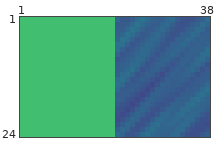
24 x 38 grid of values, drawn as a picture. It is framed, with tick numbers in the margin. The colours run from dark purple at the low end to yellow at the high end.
It is made of 1 by 2 panels. Panel 1,1: high, flat. Panel 1,2: low, slanting up to the right, faint in contrast.
